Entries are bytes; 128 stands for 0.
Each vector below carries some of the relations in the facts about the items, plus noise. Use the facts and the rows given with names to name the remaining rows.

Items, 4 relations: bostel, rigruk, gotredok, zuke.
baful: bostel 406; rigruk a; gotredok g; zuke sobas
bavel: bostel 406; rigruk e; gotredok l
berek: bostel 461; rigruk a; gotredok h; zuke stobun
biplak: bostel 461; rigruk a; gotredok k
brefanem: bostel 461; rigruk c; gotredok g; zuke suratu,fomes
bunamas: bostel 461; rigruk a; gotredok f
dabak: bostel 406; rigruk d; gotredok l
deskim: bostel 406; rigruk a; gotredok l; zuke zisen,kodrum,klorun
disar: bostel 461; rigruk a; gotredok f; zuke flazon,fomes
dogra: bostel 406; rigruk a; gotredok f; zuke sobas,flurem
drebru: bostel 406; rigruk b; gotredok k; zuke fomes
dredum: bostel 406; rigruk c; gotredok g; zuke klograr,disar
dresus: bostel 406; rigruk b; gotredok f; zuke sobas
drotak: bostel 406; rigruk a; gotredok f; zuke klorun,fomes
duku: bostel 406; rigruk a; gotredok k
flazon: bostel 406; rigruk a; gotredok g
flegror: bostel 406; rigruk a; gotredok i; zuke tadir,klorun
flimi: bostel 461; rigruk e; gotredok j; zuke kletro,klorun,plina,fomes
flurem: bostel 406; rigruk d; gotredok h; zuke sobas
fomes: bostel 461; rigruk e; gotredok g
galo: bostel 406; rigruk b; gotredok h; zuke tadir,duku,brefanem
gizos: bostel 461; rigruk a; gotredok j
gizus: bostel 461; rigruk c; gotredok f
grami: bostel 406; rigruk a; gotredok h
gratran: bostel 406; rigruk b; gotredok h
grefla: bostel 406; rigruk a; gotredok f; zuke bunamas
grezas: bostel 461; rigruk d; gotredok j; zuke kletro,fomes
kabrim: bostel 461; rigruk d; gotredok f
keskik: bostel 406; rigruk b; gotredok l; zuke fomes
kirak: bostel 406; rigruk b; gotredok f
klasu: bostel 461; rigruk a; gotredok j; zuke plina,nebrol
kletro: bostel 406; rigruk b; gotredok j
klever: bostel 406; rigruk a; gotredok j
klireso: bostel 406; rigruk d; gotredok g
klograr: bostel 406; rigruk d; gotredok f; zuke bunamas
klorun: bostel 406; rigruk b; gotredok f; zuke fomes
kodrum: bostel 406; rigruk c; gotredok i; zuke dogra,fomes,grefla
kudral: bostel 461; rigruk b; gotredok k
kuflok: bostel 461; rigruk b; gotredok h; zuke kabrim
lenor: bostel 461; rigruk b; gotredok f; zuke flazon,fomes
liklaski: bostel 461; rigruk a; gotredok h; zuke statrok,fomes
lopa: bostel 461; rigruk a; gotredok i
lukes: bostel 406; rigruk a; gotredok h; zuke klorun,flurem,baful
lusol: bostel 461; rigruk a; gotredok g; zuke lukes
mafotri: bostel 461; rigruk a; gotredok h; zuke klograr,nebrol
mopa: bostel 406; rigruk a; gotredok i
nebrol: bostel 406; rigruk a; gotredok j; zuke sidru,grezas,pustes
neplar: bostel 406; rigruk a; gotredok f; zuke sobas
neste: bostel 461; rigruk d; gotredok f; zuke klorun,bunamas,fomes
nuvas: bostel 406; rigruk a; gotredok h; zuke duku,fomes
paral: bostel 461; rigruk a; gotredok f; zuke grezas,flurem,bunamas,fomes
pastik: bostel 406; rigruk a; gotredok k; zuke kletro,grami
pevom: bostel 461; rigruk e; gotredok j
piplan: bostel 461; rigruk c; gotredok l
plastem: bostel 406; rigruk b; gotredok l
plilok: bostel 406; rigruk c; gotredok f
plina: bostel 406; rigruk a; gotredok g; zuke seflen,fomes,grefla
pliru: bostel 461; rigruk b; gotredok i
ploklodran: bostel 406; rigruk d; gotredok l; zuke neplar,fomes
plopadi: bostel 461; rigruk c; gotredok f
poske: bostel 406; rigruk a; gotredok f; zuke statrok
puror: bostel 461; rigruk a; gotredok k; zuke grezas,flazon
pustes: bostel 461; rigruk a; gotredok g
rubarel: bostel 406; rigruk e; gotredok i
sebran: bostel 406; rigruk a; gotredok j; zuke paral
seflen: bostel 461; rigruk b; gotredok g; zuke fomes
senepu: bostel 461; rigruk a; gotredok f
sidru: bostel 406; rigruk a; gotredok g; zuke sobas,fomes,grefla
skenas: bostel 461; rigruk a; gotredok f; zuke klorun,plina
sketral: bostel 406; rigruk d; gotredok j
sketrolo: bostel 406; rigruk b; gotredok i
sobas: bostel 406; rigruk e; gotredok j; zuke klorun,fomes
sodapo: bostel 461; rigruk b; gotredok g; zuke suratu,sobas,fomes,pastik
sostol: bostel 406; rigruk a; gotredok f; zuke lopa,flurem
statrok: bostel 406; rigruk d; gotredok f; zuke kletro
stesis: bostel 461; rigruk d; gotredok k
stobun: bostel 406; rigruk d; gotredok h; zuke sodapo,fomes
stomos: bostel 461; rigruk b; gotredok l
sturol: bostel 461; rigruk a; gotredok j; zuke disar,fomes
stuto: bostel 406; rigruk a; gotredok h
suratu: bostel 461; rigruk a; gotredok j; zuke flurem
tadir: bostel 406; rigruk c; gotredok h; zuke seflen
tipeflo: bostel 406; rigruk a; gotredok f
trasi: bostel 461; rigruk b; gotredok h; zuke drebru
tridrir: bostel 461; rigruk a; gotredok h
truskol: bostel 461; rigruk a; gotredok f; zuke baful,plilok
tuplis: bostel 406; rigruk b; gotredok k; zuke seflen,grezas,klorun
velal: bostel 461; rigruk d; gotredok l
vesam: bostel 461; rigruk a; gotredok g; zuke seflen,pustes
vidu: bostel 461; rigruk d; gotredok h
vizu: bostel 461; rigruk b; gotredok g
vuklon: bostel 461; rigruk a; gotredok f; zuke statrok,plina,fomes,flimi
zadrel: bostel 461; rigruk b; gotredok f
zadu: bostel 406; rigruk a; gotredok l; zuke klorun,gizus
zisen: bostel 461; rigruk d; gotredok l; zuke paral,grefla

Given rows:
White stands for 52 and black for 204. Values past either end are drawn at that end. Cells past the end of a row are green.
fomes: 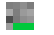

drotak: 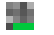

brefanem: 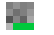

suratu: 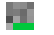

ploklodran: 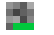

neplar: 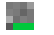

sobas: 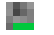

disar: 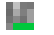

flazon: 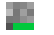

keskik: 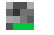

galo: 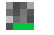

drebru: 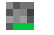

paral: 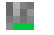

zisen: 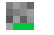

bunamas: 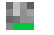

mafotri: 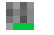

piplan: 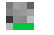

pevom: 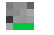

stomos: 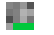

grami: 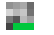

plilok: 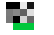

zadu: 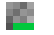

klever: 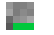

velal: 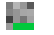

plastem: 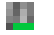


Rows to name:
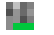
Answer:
neste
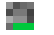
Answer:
tuplis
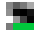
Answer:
sostol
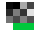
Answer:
truskol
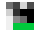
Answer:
lopa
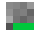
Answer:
stobun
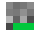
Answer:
klorun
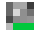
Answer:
biplak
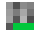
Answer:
gratran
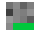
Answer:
lenor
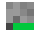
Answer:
tipeflo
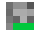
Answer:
zadrel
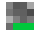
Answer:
flegror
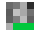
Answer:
kudral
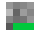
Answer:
klireso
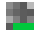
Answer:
nuvas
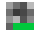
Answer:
sebran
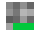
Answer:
vizu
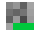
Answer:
vesam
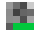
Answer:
dredum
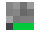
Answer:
grefla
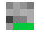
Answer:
pustes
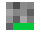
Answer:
rubarel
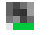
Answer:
lusol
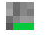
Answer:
bavel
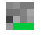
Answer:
flimi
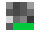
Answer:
dresus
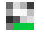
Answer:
gizus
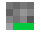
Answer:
kuflok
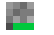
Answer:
nebrol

